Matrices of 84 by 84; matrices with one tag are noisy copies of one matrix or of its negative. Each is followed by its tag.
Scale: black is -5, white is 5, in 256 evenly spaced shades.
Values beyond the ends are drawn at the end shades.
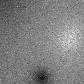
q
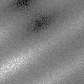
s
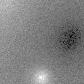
q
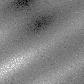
s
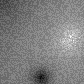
q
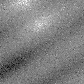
s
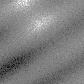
s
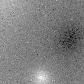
q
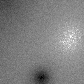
q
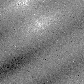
s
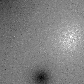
q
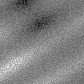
s
